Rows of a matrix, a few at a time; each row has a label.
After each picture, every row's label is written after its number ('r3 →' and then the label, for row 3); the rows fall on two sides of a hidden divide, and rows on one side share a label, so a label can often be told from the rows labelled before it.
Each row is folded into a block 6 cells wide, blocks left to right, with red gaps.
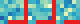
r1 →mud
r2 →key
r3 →key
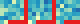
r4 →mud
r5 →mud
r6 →mud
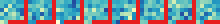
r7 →mud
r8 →mud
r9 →mud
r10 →mud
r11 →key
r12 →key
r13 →mud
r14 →mud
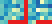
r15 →mud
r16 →mud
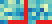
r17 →mud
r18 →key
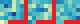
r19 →mud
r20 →key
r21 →mud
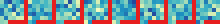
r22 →key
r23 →key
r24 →key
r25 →mud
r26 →mud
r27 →key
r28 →mud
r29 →key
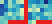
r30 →key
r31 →mud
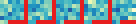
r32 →mud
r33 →key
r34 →key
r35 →key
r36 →key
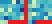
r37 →mud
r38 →key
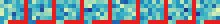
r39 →mud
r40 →key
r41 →mud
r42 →key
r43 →key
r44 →mud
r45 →mud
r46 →key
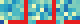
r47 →key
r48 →mud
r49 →key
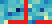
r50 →mud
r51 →key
